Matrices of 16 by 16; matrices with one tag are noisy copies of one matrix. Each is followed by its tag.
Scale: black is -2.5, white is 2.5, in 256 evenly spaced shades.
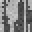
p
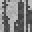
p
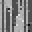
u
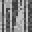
u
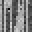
u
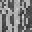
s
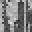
p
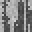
p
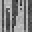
u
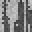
p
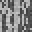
s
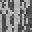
s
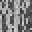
s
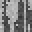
p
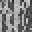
s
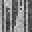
u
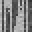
u
